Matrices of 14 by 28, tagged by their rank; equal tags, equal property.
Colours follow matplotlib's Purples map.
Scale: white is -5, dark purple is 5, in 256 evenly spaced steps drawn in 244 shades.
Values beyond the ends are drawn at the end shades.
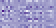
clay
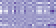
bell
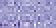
clay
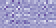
clay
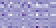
bell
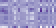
bell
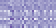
bell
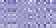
bell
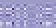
bell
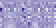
clay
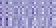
bell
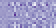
clay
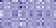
bell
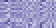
clay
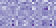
clay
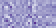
clay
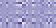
bell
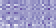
clay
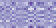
bell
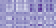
bell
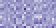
clay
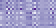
bell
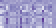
clay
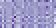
clay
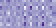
bell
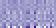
bell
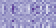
clay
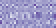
clay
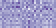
clay
